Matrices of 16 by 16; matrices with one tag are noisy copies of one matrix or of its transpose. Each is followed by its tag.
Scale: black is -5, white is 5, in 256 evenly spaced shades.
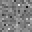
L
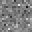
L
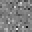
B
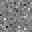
L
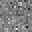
B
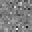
B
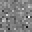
B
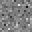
L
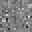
B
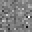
B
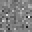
B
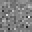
B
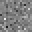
L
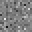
L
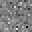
B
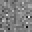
B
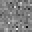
B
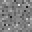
L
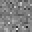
B
